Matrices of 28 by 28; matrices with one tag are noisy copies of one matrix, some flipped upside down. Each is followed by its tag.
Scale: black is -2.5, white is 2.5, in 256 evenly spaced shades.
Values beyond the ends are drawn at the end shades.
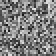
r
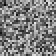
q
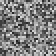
q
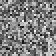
r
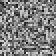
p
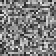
p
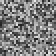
q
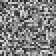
p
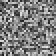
p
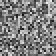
r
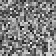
r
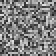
p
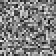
p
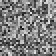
r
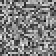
p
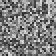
r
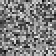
q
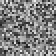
q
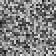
q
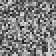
r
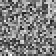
r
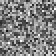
q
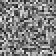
p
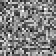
p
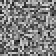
p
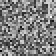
r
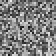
r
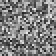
r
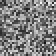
q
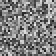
r
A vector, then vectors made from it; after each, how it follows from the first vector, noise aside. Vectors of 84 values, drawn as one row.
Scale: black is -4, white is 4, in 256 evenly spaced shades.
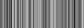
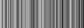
wrapped around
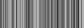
wrapped around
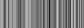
wrapped around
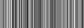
negated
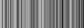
wrapped around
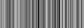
wrapped around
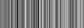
wrapped around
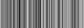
wrapped around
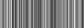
negated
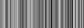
wrapped around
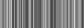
negated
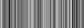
reversed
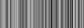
wrapped around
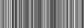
negated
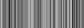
reversed
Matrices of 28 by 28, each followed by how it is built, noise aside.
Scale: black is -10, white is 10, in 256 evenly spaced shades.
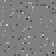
sparse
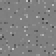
sparse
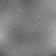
smooth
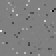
sparse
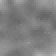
smooth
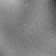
smooth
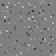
sparse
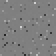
sparse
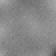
smooth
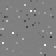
sparse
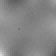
smooth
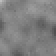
smooth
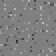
sparse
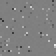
sparse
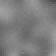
smooth
